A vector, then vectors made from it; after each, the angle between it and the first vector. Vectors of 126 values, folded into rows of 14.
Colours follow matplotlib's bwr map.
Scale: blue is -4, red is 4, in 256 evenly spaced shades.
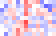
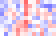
nearly parallel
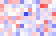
partly opposed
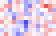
nearly opposite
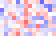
nearly parallel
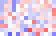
orthogonal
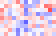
nearly opposite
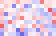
partly opposed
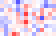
partly aligned
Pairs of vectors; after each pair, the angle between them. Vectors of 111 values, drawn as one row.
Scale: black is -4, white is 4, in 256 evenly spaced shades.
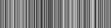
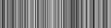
partly opposed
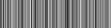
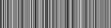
nearly parallel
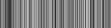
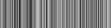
orthogonal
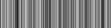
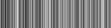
nearly opposite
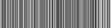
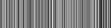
nearly opposite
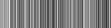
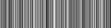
orthogonal
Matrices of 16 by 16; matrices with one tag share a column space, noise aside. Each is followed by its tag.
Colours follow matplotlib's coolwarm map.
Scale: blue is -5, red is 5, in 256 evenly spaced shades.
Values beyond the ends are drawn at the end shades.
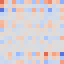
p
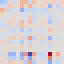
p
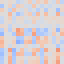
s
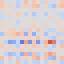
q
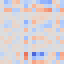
p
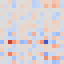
q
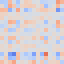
p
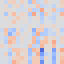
s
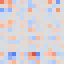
p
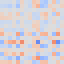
q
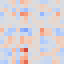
s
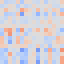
s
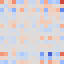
p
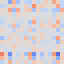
p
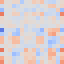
s
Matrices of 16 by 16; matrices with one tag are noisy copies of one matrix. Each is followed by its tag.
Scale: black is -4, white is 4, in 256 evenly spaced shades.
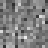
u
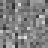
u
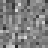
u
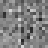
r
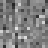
u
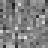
u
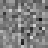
r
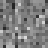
u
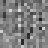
r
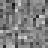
u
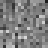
u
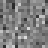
u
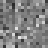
u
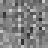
r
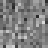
u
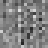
r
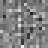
r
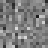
u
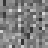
r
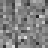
u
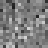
u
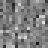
u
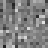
u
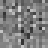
r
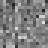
u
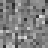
u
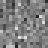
u
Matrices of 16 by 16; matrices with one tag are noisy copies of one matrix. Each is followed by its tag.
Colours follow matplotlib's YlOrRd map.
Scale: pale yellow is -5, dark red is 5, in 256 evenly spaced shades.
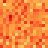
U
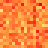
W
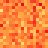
W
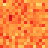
U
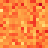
W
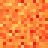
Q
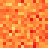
Q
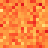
W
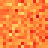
Q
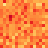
U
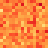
W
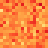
W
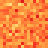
Q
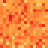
U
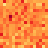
U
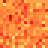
U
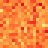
W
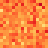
W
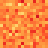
Q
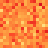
W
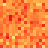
U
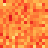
U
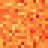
Q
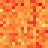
W
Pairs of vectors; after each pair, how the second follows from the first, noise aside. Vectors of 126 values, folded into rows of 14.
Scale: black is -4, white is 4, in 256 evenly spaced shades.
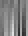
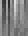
reversed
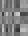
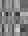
negated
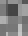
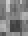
reversed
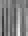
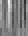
reversed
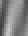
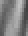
reversed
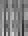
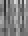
reversed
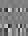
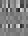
reversed
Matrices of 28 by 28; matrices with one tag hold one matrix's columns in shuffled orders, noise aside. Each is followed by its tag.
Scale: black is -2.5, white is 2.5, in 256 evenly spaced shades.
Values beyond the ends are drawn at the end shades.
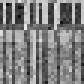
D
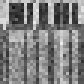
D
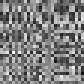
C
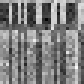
D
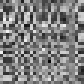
C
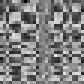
C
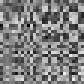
C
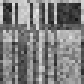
D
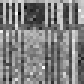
D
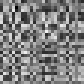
C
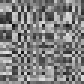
C
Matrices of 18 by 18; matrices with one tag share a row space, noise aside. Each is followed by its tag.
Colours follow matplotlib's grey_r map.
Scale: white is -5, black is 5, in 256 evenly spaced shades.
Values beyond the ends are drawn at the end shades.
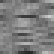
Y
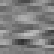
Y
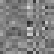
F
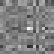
F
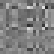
F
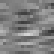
Y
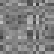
F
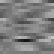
Y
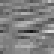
Y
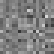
F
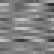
Y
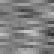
Y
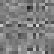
F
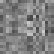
F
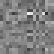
F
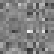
F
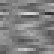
Y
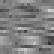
Y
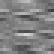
Y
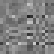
F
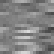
Y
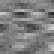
Y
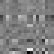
F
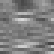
Y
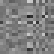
F
